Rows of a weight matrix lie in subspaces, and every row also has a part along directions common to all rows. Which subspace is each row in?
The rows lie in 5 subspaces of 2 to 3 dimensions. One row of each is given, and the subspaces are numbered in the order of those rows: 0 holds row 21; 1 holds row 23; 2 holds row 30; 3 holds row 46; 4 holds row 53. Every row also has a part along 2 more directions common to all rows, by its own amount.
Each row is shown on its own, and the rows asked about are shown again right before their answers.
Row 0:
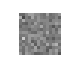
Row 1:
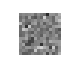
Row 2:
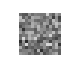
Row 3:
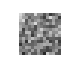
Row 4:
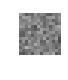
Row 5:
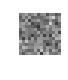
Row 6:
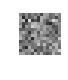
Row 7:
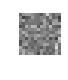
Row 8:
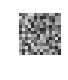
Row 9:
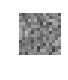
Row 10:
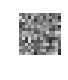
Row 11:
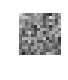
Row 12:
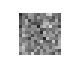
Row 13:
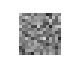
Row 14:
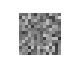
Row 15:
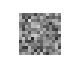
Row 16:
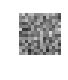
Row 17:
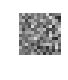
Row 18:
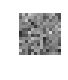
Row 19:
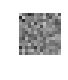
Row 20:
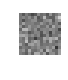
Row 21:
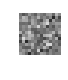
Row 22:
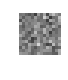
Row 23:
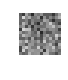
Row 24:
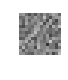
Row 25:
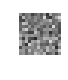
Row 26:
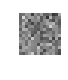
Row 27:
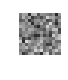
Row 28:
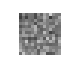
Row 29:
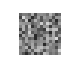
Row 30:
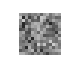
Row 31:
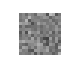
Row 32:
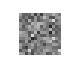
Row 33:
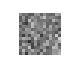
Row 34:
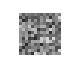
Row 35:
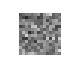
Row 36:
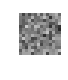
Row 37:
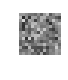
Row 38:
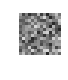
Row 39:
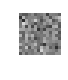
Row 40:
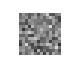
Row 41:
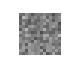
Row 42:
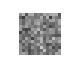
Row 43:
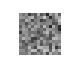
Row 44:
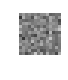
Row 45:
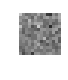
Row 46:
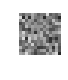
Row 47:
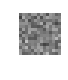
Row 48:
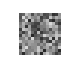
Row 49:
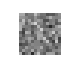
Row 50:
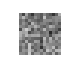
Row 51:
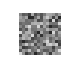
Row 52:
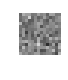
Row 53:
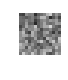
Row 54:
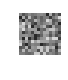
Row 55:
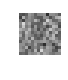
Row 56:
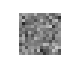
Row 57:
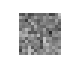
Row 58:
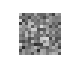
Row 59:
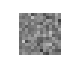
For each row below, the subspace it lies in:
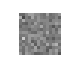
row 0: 3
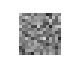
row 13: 4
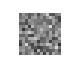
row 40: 3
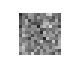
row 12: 4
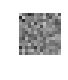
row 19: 3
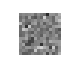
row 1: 3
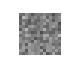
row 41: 1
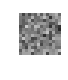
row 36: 3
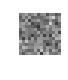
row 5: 0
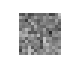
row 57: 1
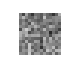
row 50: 1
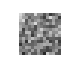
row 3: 4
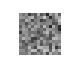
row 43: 3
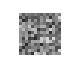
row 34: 2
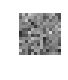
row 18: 1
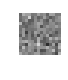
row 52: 2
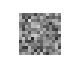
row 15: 0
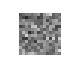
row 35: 4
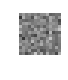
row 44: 3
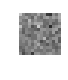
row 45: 4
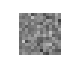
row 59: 0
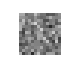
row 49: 4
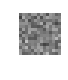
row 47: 0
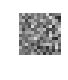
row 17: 3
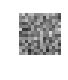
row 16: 1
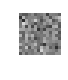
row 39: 2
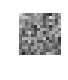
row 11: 4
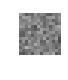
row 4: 4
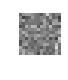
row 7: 4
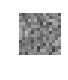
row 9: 2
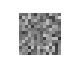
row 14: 0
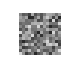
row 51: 0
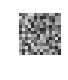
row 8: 3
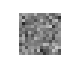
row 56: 2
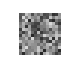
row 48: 1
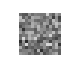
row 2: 0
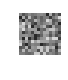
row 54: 2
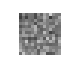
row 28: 4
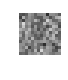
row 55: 2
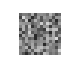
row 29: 0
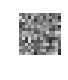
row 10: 3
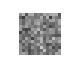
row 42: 1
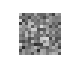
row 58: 2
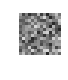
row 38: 3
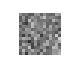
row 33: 3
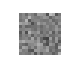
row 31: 2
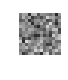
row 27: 0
